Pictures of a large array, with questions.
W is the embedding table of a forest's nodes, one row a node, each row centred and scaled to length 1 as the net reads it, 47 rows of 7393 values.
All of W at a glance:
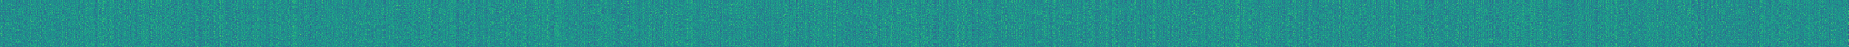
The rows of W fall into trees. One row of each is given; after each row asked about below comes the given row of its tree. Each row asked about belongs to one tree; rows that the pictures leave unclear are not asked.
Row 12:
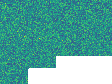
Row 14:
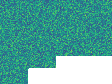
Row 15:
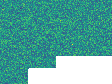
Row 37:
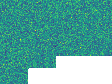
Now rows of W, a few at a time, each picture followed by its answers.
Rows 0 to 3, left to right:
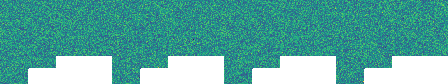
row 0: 15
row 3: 15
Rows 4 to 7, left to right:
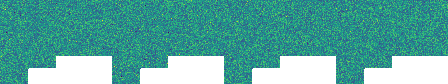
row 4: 12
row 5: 37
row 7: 15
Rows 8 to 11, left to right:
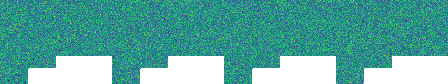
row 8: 12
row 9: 37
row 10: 12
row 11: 14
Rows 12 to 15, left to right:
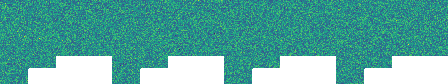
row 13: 12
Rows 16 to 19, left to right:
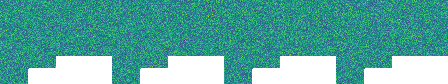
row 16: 15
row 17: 12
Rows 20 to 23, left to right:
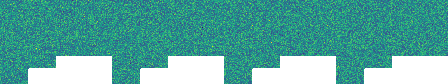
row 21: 12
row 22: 14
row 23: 14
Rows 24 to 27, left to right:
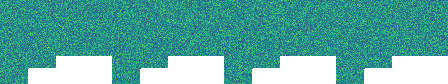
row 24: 12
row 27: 15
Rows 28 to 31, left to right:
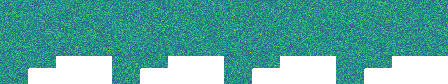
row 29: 14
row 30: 14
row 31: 15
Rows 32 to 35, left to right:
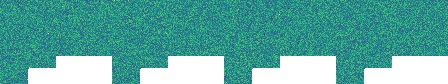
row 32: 15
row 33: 15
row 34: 14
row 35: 15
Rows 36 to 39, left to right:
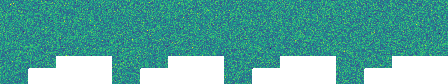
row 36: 15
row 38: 15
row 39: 14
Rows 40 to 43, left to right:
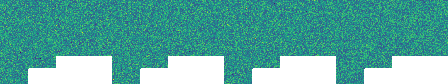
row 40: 12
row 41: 14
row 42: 14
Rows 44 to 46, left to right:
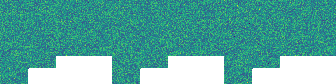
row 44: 15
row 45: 12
